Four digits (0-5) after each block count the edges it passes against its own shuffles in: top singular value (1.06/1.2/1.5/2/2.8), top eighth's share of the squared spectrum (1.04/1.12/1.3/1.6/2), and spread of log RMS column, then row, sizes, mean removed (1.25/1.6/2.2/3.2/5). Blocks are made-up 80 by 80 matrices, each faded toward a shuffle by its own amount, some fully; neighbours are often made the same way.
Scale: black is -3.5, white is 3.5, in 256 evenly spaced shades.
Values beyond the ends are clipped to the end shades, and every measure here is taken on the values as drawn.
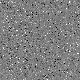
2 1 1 0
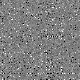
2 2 2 2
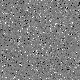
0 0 0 0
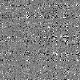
2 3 3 3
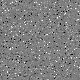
0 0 0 0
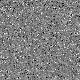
0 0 0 0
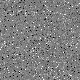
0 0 0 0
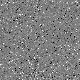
0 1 1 0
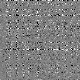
2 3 3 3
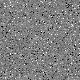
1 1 1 1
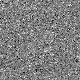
0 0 0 0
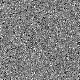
0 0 1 0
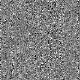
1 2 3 0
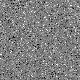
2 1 0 0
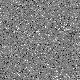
2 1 0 0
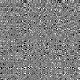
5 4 3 3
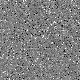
1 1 0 0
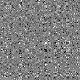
4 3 2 2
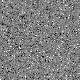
2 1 0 0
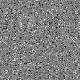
3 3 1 1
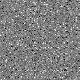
3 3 1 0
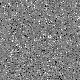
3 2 0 0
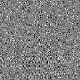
4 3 2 2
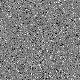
2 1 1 0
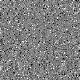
3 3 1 1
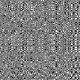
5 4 3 3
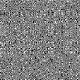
4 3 2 2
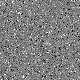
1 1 0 0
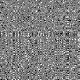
4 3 2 2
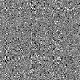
4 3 2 2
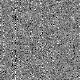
2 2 3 0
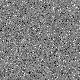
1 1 0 0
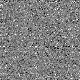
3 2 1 1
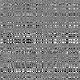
5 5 3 4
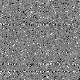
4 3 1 2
